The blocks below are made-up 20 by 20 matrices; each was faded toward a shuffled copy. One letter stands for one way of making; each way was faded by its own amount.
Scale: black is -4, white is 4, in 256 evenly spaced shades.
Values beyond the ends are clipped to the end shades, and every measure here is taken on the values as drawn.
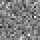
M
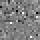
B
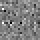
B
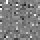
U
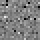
B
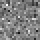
M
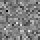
M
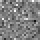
M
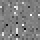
U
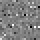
B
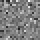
B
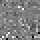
B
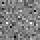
M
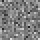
M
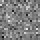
B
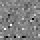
B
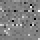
B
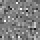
B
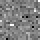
B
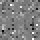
U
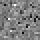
B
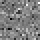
B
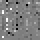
U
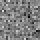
M
